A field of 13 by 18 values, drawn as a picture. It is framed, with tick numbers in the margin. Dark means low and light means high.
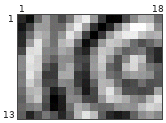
The ninth with the highest average is the top right. No overall slope runs across the table. Rings spread out from the middle right. On average the colour sits 50% of the way up the scale.
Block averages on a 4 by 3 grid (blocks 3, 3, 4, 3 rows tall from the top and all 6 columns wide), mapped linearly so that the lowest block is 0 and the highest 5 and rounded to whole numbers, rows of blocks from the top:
125
422
322
034
